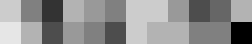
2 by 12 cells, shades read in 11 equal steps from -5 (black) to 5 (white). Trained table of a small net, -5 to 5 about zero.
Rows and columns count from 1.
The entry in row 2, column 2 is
2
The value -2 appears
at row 1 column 10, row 2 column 3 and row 2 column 6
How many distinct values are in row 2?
7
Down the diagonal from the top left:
3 2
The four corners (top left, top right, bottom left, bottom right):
3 2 4 -5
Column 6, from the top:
0 -2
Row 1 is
3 0 -3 2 1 0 3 3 1 -2 -1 2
